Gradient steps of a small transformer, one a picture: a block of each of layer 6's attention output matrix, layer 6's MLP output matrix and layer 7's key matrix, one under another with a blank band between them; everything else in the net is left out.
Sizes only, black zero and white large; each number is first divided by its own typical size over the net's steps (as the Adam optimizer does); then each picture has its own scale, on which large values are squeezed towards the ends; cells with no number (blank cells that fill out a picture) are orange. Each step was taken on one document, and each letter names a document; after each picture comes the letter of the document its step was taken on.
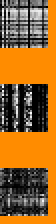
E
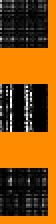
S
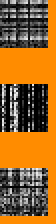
E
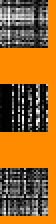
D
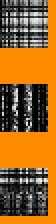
E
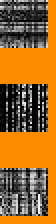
D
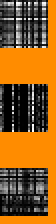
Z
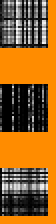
Z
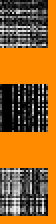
Z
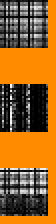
E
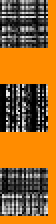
D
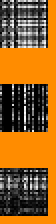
Z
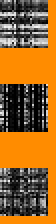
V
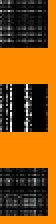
S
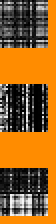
V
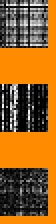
E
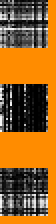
V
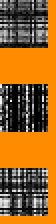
V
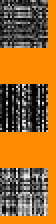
D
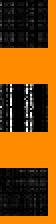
S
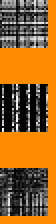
E
